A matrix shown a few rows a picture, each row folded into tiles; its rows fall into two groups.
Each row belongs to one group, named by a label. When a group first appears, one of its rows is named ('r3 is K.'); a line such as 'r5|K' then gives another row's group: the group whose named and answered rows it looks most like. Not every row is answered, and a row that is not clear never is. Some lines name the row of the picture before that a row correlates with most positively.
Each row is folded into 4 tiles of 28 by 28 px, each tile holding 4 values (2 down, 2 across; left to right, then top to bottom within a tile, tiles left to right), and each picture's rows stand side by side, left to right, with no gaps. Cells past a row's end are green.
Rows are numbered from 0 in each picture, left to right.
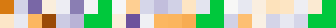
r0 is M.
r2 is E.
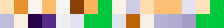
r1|E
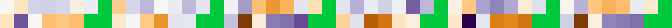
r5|E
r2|E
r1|M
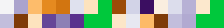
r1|M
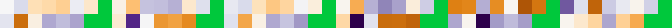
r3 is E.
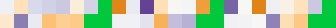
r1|M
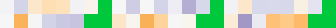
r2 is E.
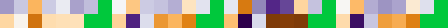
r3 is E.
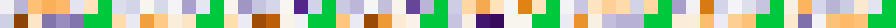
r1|M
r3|M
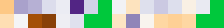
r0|M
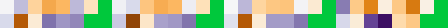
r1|E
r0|E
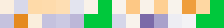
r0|E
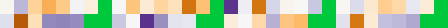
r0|E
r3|E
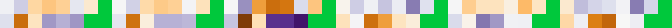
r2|E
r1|E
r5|M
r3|M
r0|E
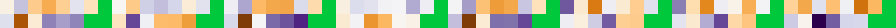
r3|M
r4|E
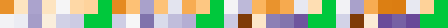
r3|E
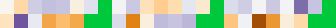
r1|E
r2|M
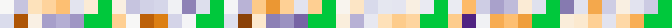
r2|E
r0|E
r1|M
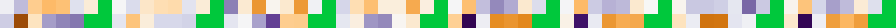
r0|E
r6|M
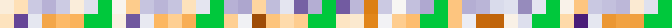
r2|M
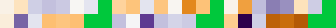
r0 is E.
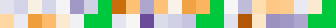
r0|M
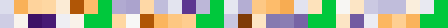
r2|E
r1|M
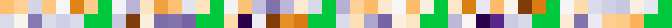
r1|E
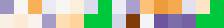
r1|E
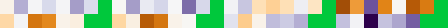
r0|M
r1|M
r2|E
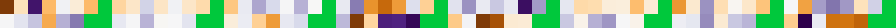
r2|M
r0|M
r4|M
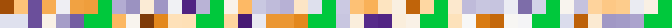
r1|M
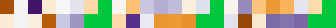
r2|E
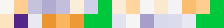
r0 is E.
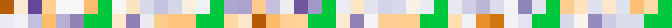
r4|M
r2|M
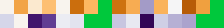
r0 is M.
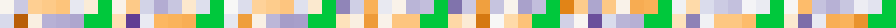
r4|M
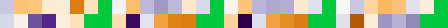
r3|E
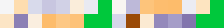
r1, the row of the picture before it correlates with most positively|3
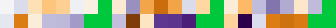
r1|E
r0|E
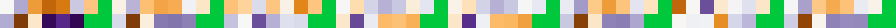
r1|E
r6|M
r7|E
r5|E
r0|E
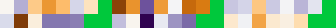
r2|M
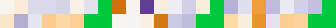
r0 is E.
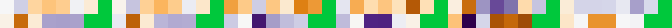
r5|M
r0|E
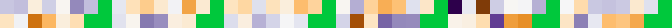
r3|E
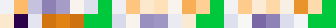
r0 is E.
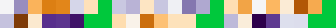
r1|M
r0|E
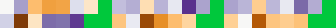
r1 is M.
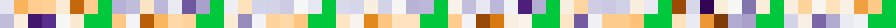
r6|M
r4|M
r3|M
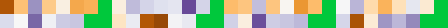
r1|M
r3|E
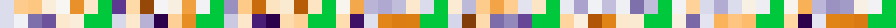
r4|E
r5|M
